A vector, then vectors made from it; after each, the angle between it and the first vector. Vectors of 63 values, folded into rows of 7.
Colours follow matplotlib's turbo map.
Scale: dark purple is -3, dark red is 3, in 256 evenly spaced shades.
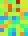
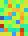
partly aligned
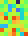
nearly opposite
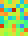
orthogonal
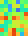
nearly opposite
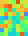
nearly parallel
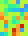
partly opposed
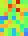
nearly parallel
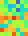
nearly opposite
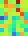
nearly parallel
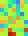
partly opposed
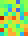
nearly opposite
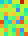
orthogonal
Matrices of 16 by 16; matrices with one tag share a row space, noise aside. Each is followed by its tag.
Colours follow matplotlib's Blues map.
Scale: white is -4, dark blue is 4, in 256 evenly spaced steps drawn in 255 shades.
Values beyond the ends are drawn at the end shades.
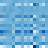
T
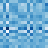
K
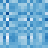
K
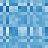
K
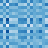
K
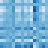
T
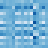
T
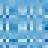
K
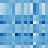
T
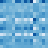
T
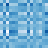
K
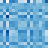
K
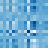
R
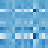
T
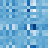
R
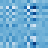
R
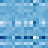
T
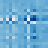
R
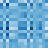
K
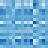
T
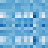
T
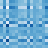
K
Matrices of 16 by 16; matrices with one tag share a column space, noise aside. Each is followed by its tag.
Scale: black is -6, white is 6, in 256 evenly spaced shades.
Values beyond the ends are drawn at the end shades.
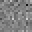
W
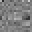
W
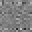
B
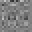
W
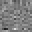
B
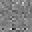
B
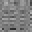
B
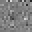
W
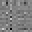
B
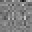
W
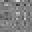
W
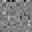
W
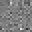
B
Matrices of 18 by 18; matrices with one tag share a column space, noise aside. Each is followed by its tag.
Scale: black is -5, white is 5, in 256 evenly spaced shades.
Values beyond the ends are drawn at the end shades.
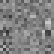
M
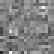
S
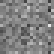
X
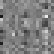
M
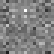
X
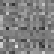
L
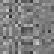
X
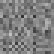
M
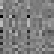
M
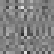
S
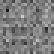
X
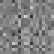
M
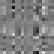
S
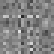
M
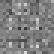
L
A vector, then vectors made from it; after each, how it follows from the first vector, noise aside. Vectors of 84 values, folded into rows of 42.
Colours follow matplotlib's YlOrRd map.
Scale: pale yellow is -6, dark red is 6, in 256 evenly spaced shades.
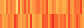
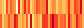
scaled up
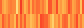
sign-scrambled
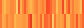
sign-scrambled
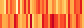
scaled up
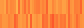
shrunk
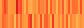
sign-scrambled
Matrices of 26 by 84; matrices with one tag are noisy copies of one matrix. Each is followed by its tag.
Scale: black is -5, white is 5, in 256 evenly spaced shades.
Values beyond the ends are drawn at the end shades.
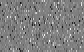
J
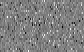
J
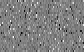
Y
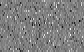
J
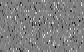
J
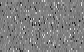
J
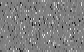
J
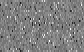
J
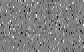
Y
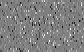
J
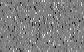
J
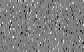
Y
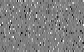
Y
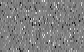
J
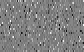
Y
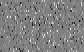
J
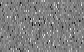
J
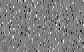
Y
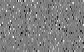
Y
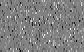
J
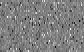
J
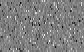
J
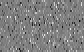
J
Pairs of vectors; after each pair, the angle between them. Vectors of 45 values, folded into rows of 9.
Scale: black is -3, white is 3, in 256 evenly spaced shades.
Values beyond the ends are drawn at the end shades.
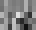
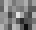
nearly parallel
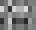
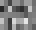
nearly opposite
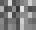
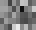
partly opposed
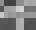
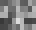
partly aligned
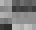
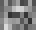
partly opposed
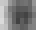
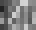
partly opposed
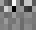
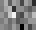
partly aligned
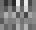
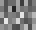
partly aligned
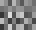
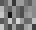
nearly opposite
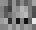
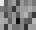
partly aligned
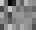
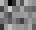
nearly parallel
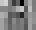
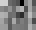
nearly parallel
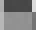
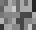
partly opposed
